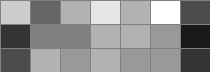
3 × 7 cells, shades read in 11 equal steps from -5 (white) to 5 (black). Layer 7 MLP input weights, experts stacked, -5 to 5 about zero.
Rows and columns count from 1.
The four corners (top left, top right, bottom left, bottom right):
-3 2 2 3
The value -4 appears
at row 1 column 4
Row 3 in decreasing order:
3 2 -1 -1 -1 -2 -2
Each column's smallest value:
-3 -2 -2 -4 -2 -5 2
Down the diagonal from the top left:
-3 0 -1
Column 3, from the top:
-2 0 -1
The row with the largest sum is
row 2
